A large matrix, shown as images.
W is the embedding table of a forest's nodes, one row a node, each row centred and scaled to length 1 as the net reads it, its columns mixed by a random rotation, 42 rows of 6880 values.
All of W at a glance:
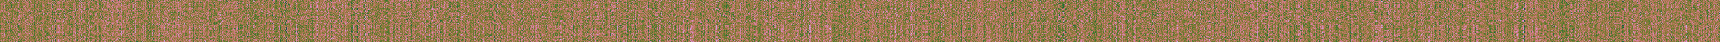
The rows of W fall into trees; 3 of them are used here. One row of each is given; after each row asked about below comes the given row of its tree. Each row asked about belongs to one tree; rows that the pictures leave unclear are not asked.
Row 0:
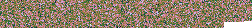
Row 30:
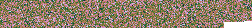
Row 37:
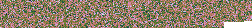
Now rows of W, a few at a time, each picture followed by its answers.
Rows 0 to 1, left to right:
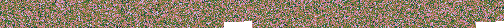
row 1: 37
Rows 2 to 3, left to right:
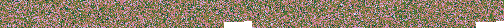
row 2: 30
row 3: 37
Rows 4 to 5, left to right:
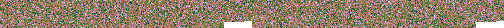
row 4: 30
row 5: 30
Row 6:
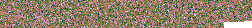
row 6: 30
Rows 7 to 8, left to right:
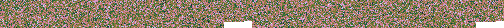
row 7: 30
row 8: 37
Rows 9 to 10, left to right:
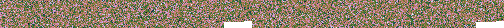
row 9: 37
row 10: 30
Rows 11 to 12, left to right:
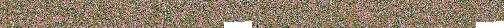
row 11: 30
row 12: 0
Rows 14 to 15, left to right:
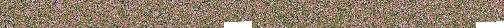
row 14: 0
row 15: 0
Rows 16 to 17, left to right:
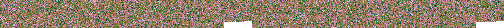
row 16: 30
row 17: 30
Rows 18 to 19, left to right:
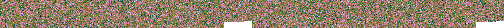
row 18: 0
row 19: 30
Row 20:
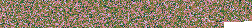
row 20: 37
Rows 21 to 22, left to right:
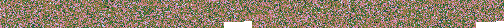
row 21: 37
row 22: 30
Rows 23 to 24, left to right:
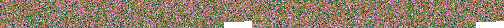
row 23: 0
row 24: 30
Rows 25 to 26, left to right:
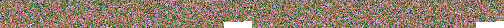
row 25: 37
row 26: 37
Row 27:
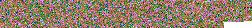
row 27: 37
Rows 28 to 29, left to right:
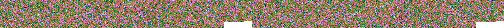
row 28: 37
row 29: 37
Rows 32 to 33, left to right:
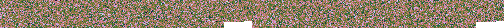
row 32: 37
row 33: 30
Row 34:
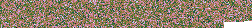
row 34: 30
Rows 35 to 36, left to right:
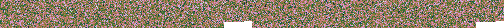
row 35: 30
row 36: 37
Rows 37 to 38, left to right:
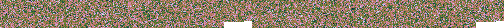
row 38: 30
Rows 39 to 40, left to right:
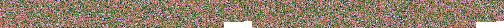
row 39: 37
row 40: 37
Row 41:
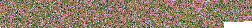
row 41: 37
